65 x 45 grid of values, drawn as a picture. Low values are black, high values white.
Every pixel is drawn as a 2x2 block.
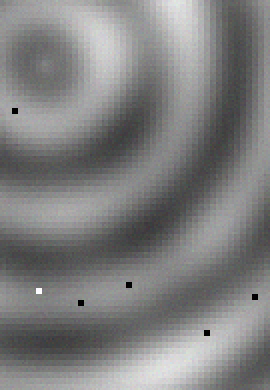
Six lone cells stand out: one far higher and five far lower than their neighbours. Rings spread out from the top left. The halves do not mirror each other. Overall the values sit about 50% of the way up the scale.
